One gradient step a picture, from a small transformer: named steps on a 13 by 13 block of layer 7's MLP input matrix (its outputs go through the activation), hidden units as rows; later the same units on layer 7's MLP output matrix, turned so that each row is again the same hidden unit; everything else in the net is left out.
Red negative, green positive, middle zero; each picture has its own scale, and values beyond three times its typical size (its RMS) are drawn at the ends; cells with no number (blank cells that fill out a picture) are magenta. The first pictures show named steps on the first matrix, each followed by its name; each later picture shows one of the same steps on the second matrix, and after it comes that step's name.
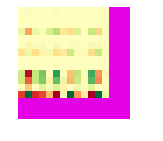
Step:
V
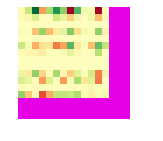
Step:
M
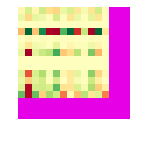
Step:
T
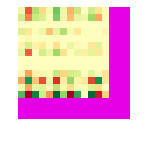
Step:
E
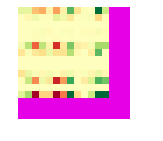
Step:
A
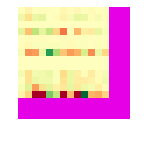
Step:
T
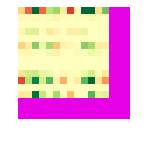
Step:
M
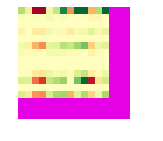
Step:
M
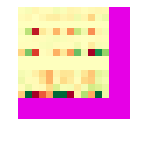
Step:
T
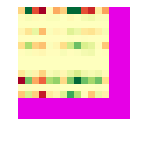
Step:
M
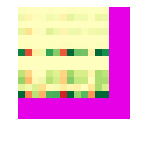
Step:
V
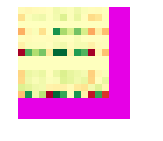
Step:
T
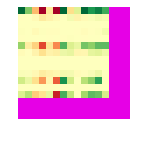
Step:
A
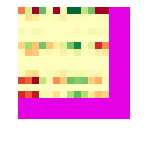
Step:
A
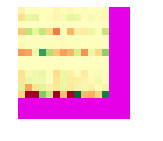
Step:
T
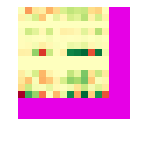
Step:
E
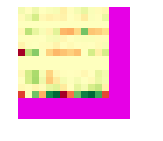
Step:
T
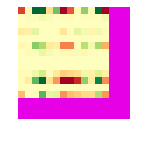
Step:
M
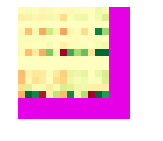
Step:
T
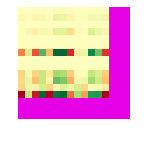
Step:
V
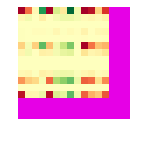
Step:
A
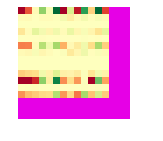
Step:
M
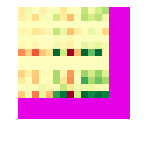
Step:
E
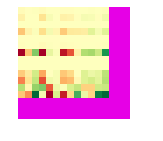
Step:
V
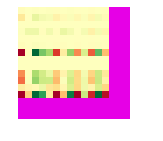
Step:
V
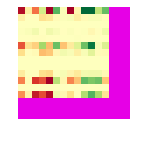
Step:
A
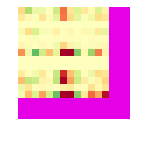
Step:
E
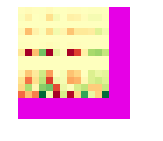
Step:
V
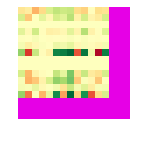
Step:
E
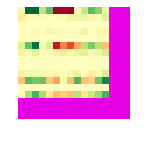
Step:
A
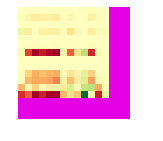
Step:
V
